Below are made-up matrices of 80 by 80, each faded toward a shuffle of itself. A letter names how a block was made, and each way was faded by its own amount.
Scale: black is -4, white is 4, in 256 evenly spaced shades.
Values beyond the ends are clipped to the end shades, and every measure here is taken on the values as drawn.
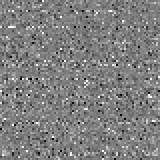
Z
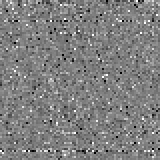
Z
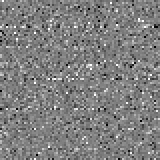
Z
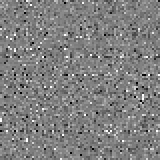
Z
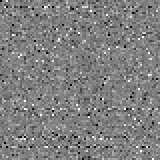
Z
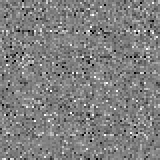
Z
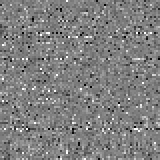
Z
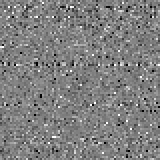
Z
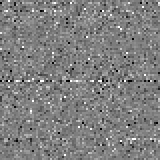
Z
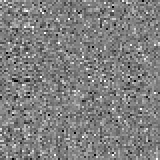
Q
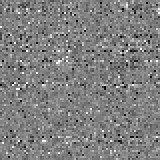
Z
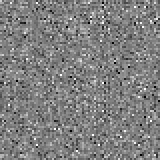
Q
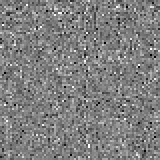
Q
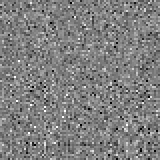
Q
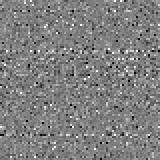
Z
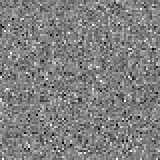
Q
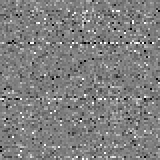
Z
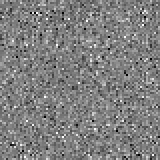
Q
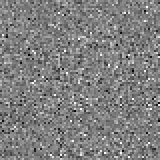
Q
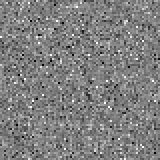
Q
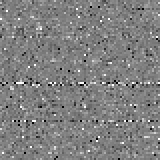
Z
